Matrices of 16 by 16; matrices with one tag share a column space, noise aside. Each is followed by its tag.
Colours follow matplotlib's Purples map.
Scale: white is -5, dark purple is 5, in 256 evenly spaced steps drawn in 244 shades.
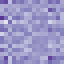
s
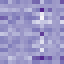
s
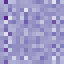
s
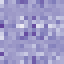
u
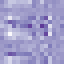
u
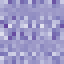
u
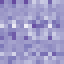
u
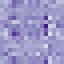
u
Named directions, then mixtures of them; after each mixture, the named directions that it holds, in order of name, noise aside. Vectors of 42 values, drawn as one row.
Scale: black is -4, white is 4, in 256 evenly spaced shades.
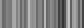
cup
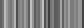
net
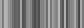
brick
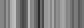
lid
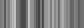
lid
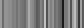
brick, cup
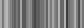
brick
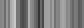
lid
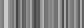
brick, net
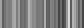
cup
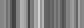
lid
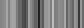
brick, lid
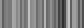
cup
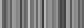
cup, net
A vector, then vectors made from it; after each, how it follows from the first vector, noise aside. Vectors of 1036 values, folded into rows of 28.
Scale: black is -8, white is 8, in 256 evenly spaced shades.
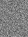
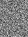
scaled up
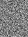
scaled up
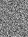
scaled up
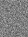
reversed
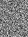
scaled up
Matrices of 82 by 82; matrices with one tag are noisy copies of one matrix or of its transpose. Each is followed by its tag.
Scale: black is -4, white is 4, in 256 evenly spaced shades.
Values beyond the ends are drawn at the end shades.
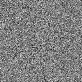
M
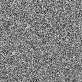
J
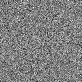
M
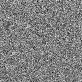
J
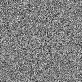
M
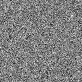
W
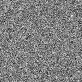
W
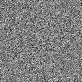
M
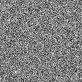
W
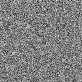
J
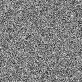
W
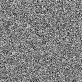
J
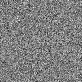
M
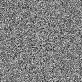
M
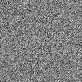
M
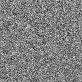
J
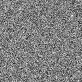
W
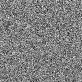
J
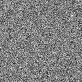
W
